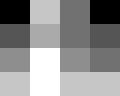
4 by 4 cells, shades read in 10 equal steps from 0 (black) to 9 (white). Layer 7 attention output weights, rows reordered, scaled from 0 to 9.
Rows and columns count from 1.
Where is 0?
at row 1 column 1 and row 1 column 4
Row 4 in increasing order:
7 7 7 9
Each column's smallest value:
0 6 4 0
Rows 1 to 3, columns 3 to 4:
4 0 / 4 3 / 5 4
